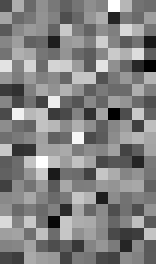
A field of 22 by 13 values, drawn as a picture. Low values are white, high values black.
There are no regular stripes. Neither half mirrors the other. No row or column stands out. No overall slope runs across the table. Overall the values sit about 50% of the way up the scale.
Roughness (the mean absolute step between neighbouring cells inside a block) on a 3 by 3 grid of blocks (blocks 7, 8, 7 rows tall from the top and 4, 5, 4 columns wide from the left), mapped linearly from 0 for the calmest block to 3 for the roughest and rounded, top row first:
013 | 222 | 011
